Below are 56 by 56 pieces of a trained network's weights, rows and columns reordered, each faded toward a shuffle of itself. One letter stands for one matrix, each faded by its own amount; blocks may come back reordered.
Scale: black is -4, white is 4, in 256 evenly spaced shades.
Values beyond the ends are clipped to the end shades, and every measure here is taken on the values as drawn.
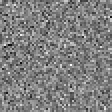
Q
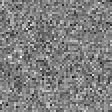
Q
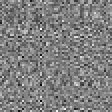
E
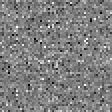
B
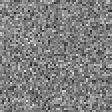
Q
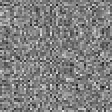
E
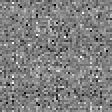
B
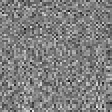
E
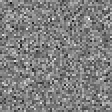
Q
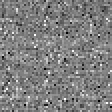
B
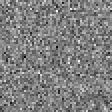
Q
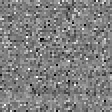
B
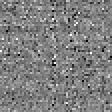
B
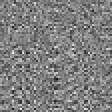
E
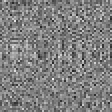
E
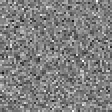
Q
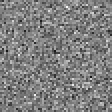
Q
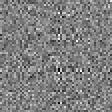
E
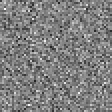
Q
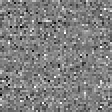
B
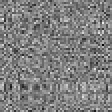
E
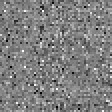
B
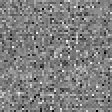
B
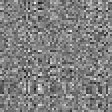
E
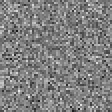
Q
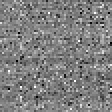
B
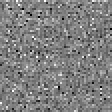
B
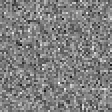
Q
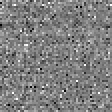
B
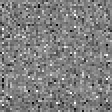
B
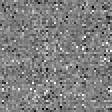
B
